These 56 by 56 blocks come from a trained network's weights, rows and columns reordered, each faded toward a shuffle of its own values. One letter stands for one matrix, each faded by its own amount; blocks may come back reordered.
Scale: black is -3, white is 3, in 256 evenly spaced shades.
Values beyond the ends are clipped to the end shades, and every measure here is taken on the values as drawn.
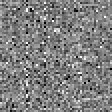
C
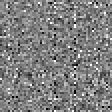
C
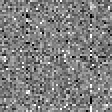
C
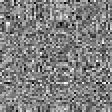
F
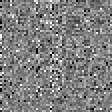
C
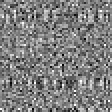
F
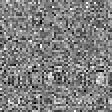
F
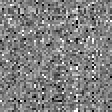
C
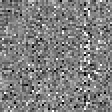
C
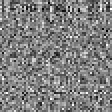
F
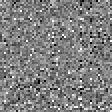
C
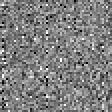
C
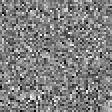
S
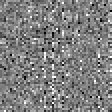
C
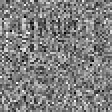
S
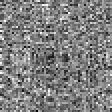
S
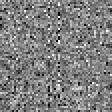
C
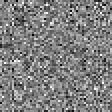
S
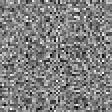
S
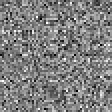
F
